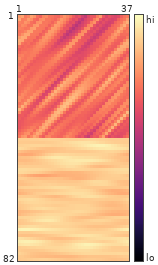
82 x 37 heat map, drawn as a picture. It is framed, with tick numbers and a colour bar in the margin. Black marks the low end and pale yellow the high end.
The table splits into 2 rows of 1 panel. Panel 1,1: high, slanting up to the right. Panel 2,1: very high, streaked across, faint in contrast.
